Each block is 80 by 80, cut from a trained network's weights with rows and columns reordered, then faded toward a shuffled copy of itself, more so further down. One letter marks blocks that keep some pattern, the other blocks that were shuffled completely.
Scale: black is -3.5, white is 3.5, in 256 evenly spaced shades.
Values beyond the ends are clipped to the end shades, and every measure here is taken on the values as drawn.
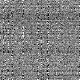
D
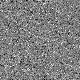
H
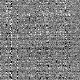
D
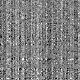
D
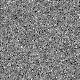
H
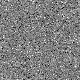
H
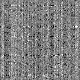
D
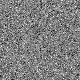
H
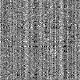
D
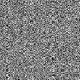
D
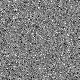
H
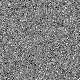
H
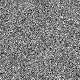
H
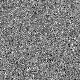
H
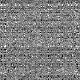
D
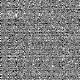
D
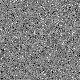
H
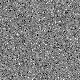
H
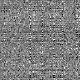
D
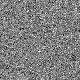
H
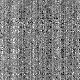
D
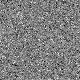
H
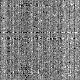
D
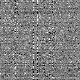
D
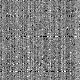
D
